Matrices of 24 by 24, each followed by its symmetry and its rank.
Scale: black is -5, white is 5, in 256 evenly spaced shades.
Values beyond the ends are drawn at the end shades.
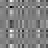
neither, rank one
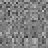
neither, rank five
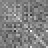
symmetric, rank five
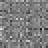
neither, rank five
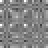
symmetric, rank two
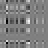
neither, rank one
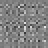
neither, rank three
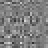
neither, rank three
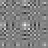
symmetric, rank two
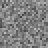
neither, full rank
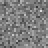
neither, full rank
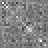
symmetric, rank five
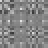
symmetric, rank two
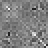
symmetric, rank five
